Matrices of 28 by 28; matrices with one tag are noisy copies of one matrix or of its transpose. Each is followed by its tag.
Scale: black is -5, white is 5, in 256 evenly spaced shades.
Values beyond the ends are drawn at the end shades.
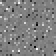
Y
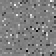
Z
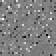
Y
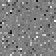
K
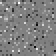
Y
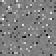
Y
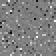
K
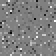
K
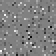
Z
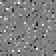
Y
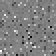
Z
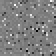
Z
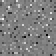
Y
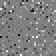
K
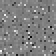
Z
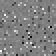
Z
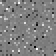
Y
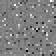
Z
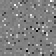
Z
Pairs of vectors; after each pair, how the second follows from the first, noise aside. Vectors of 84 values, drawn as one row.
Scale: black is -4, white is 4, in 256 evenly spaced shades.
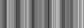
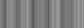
shrunk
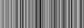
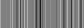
partly zeroed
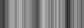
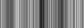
wrapped around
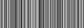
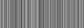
shrunk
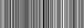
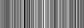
wrapped around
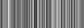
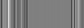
partly zeroed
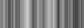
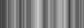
wrapped around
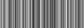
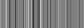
partly zeroed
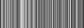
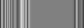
partly zeroed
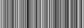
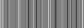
partly zeroed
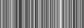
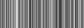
wrapped around
